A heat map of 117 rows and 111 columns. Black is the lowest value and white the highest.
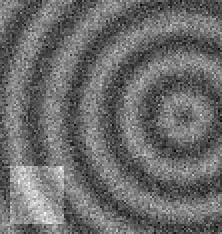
Odd patch: higher, in the bottom left. Rings: centred on the middle right. Ninth with the highest average: bottom left. Histogram: bell-shaped.
